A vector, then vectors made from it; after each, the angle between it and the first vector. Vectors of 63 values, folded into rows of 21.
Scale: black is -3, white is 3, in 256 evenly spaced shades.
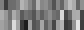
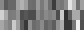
nearly parallel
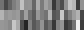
nearly parallel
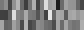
orthogonal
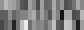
nearly opposite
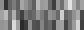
nearly parallel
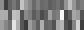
nearly parallel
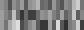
partly aligned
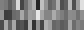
orthogonal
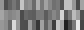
nearly parallel
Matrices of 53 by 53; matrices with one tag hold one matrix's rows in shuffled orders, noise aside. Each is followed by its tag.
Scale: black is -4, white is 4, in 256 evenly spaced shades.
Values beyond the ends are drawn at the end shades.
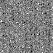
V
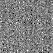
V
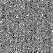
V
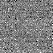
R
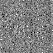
V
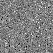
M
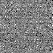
R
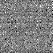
R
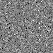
M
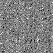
V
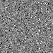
M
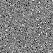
M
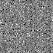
V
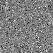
M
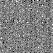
V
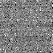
R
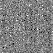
V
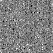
V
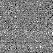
R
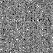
V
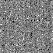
V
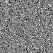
M
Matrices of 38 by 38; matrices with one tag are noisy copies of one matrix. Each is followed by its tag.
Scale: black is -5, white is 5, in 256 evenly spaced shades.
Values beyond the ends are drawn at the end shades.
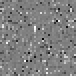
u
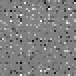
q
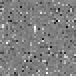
u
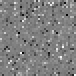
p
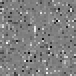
u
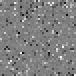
p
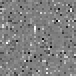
u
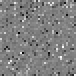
p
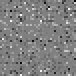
q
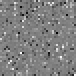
p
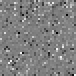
p
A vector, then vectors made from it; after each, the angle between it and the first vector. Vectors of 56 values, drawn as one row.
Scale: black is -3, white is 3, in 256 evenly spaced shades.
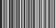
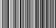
nearly opposite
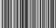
partly opposed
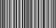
orthogonal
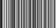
partly aligned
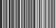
nearly parallel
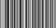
partly opposed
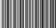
nearly opposite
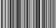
orthogonal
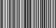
orthogonal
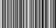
partly opposed
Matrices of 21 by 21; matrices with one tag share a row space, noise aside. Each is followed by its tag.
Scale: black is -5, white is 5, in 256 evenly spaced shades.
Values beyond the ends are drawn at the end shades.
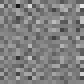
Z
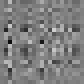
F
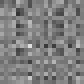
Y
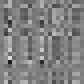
F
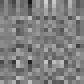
Y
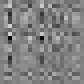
F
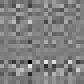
Y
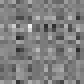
Y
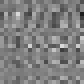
Z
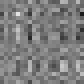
Z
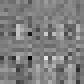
Y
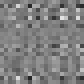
Z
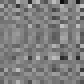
Z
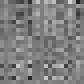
Y
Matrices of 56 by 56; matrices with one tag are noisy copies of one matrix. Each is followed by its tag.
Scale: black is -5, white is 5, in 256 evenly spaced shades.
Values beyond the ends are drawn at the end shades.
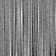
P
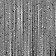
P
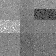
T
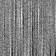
P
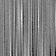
P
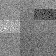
T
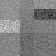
T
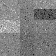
T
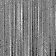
P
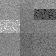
T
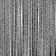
P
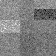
T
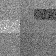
T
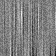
P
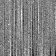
P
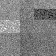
T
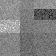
T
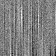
P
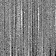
P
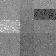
T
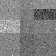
T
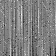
P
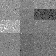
T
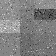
T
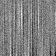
P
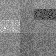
T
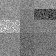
T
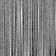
P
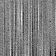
P
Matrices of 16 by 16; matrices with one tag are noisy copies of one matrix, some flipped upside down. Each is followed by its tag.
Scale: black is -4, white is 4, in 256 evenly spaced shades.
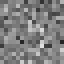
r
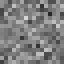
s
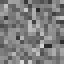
r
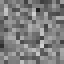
r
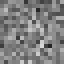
r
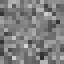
s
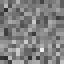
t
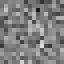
r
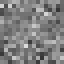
s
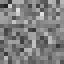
t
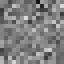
s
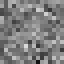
s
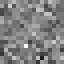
s
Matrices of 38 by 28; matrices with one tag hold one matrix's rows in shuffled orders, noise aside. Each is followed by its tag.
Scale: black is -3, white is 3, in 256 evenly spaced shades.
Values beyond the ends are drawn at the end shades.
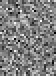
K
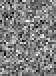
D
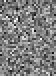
K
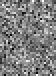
D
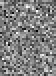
D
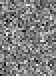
D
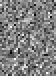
K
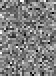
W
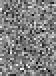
W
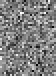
W
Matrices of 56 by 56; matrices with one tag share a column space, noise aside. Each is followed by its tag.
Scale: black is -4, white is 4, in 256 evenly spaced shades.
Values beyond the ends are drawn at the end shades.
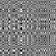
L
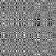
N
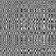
L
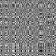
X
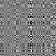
X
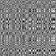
L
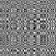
L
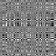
N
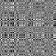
N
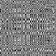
L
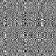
N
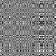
X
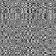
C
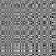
X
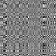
X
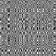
L
